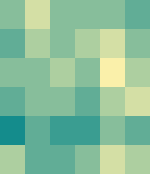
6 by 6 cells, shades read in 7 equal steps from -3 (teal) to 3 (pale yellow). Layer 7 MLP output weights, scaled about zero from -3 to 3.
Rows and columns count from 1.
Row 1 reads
0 2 0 0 0 -1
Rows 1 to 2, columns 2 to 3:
2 0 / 1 0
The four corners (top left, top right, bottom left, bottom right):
0 -1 1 1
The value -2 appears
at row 5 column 3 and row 5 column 4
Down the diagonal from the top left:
0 1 1 -1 0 1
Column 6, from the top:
-1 0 1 2 -1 1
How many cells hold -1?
8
